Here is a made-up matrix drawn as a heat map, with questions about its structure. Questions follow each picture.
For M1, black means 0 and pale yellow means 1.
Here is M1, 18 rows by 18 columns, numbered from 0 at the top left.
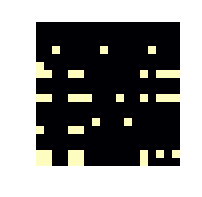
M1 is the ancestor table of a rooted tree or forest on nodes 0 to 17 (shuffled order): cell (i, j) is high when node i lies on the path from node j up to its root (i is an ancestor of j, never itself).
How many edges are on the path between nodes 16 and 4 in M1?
3
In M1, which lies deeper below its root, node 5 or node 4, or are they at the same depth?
the same depth
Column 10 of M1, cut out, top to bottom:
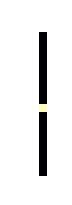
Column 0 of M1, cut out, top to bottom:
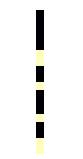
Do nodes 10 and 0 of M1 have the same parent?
no
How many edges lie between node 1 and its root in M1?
4
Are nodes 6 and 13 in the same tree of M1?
yes
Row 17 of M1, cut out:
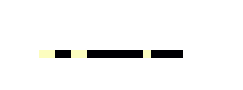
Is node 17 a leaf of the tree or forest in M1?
no
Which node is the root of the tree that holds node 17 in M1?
9
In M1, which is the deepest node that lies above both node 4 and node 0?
13
